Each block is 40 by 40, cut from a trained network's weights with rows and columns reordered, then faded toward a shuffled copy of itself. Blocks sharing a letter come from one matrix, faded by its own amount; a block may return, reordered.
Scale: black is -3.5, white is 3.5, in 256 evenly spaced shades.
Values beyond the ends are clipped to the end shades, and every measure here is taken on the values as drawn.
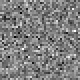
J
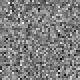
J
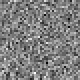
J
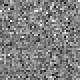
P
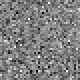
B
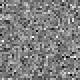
B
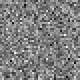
J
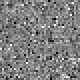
B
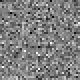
P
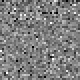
B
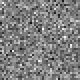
P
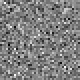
P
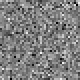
P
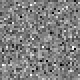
B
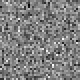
J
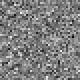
J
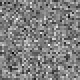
J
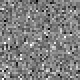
B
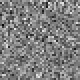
J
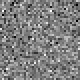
P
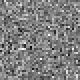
P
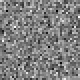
J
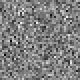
J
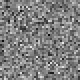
J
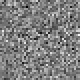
J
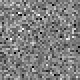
B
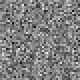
J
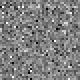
B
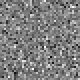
P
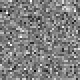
P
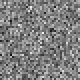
J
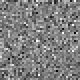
B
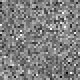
P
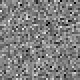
P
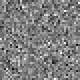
P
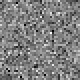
P
